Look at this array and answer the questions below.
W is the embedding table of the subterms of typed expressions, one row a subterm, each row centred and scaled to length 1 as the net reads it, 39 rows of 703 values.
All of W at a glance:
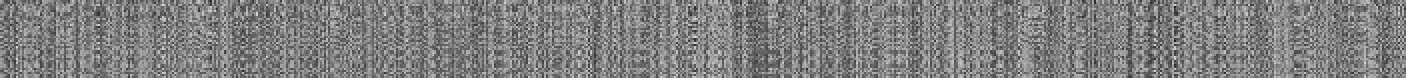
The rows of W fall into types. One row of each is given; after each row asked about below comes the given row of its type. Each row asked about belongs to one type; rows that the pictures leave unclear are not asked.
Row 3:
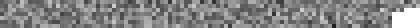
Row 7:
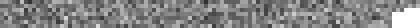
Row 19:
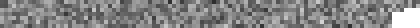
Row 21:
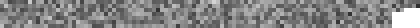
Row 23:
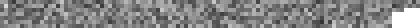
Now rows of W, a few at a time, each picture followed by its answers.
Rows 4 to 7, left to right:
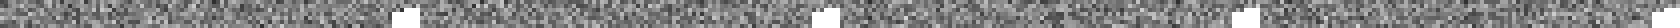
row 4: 3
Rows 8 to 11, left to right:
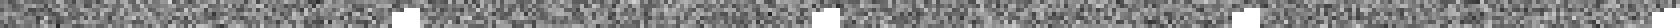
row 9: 21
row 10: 3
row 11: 19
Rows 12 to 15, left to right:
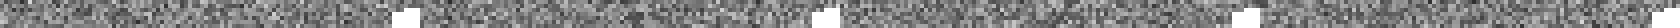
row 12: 21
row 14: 7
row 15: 19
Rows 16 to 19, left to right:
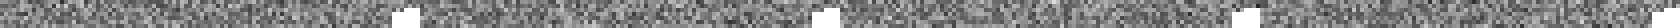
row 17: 3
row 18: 21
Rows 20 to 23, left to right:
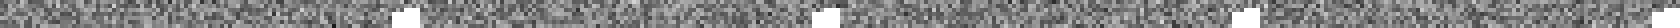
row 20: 3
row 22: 19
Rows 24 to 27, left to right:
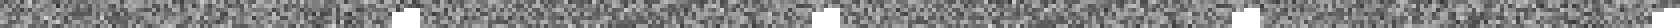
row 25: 7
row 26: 7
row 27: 21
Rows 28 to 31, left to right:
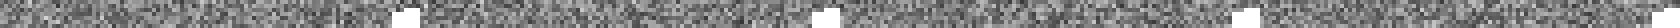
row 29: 23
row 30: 21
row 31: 7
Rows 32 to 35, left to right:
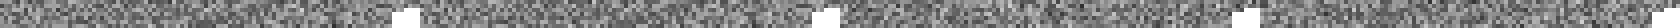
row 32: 7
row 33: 7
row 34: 23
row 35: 19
